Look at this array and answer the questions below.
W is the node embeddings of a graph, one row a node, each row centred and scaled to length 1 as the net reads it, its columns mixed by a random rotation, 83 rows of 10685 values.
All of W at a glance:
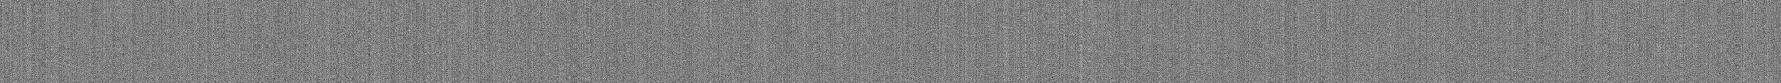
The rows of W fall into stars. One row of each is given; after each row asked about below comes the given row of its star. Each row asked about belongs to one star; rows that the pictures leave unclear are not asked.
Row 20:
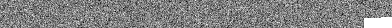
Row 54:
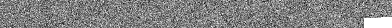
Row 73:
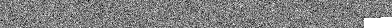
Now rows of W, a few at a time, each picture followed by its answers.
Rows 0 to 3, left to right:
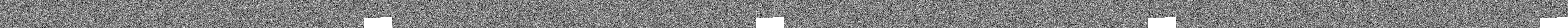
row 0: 54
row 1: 20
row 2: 54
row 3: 20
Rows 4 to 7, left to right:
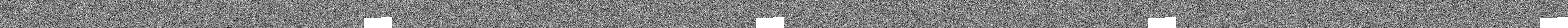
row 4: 20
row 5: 20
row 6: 73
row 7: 54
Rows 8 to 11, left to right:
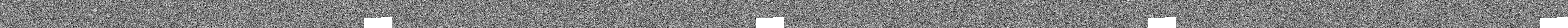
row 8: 73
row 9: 73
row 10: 73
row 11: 73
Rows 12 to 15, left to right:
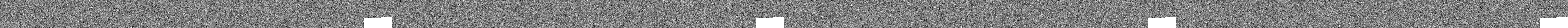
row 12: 20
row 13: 20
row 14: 20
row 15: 54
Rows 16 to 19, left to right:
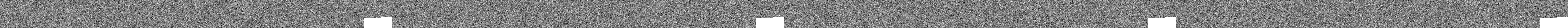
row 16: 73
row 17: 20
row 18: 20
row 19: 73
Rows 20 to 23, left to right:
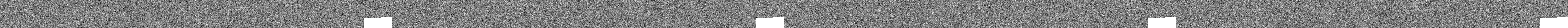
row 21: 73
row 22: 73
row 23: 73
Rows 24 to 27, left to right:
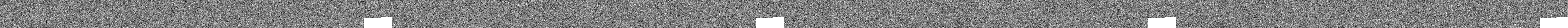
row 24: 54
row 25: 73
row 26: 73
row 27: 54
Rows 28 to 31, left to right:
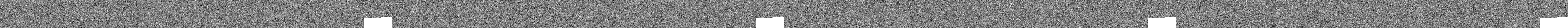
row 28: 20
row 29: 73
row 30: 54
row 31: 54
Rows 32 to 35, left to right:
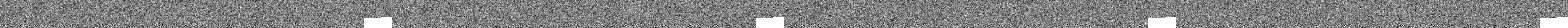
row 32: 20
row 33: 73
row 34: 54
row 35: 54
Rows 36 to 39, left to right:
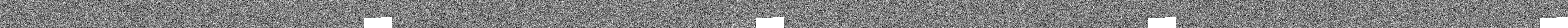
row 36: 20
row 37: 54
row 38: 73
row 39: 54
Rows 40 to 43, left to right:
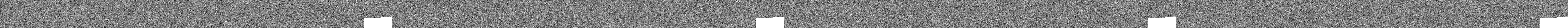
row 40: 73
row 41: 54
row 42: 73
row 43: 73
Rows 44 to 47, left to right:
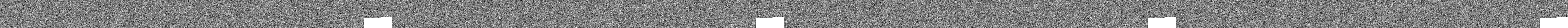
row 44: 54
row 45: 54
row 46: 54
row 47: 54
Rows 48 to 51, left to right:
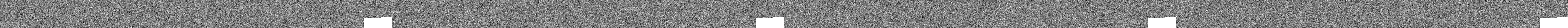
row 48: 20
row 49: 20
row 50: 54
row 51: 20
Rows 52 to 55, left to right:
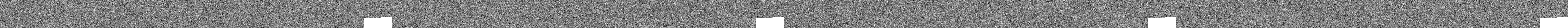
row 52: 73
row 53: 54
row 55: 20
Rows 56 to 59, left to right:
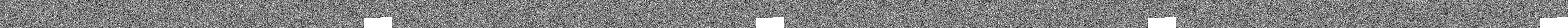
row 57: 73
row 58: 54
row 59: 73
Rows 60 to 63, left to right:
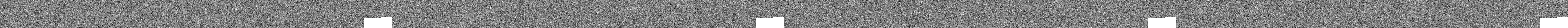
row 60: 20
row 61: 20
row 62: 54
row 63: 73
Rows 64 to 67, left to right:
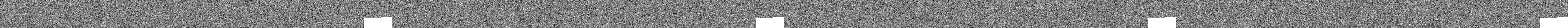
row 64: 54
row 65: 54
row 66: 54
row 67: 73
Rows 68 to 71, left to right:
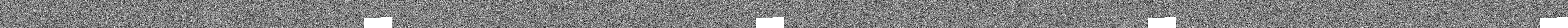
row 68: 54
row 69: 73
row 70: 54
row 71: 73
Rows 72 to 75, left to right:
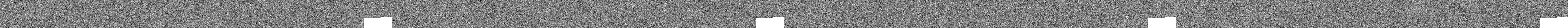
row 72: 54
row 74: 54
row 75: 73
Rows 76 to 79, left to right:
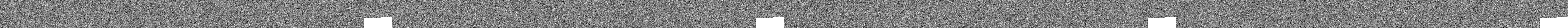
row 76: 20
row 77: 20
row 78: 54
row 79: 54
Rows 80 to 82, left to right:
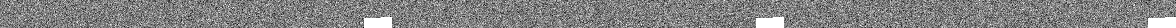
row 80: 54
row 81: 73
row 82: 20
